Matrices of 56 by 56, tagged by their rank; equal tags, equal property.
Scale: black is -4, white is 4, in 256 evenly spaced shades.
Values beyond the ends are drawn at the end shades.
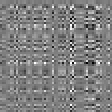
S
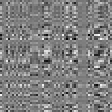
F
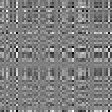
S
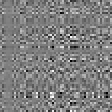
F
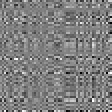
F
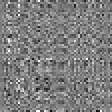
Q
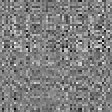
Q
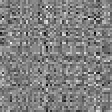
Q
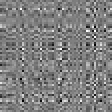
F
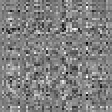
Q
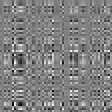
S
